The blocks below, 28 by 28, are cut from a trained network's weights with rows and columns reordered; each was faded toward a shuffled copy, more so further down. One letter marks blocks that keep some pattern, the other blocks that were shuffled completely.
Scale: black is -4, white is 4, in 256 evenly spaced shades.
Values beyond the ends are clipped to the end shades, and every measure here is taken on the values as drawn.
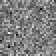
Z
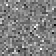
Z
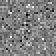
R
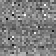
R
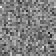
Z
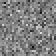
R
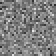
Z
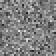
Z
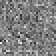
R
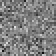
Z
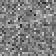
R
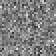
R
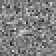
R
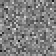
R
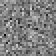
Z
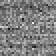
R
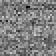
R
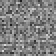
R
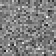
Z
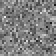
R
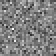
Z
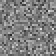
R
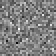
Z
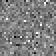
R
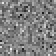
R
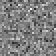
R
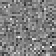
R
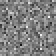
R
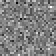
Z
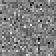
Z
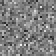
Z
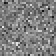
Z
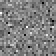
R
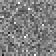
Z
